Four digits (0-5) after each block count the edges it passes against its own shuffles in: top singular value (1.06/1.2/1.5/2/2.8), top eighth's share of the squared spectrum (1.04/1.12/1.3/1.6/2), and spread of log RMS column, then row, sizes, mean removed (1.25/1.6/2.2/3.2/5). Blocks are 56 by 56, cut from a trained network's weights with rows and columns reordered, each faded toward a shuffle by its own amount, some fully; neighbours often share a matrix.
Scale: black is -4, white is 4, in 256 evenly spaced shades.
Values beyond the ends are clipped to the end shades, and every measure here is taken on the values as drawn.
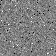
1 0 0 0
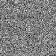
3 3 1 0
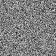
0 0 0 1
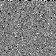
2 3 0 1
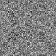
3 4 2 1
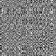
4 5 3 2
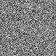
2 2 0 0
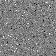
0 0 0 0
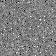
1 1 0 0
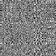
3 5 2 2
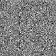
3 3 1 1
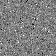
0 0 0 0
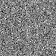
0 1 0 0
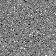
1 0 0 0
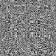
3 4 2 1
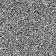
2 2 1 0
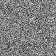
2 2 1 0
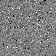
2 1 0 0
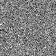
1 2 0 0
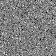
0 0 0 0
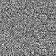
3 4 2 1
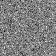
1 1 0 0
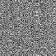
3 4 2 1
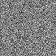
2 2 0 0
